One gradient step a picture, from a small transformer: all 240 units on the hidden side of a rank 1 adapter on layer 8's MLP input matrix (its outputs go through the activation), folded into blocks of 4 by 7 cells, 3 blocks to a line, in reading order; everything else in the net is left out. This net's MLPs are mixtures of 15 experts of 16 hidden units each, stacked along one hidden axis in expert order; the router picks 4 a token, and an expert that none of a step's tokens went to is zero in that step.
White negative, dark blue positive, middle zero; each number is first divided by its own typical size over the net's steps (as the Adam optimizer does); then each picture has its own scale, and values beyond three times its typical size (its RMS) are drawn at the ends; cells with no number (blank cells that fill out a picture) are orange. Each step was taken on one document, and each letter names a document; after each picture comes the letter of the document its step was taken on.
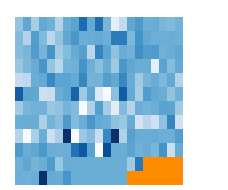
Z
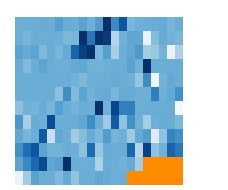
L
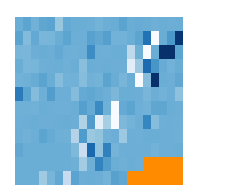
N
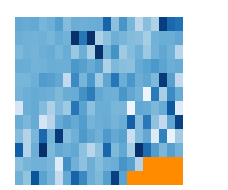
L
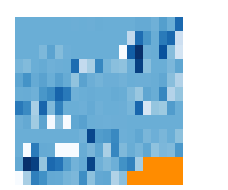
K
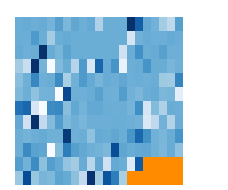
K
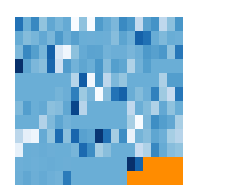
Z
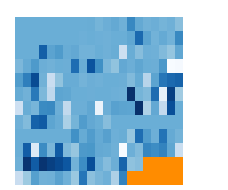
K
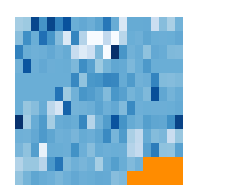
L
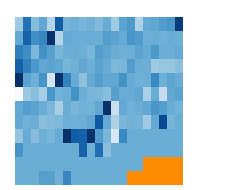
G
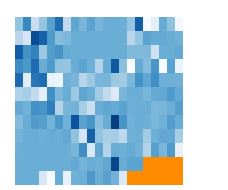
G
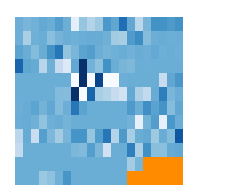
Z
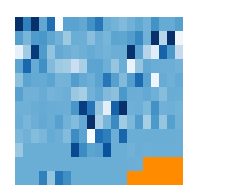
G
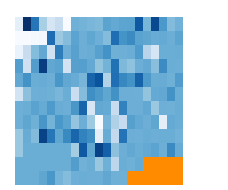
G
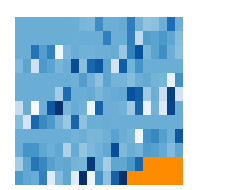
K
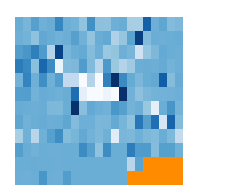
Z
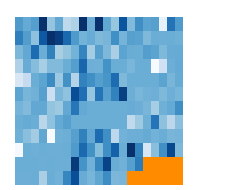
Z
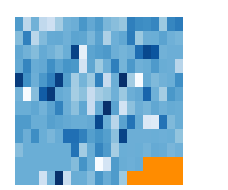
G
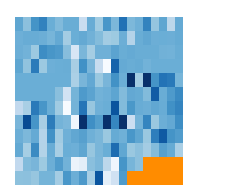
L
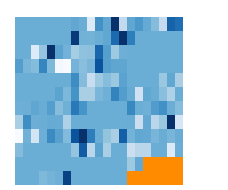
Z
